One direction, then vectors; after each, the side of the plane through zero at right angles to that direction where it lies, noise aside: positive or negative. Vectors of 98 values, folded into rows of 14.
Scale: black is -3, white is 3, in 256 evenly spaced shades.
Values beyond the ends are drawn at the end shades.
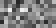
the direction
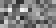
positive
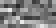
positive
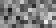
negative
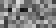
negative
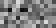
negative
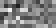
positive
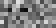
negative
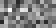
positive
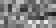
negative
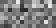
negative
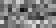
negative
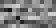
negative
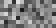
negative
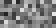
positive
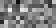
positive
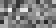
positive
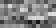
positive
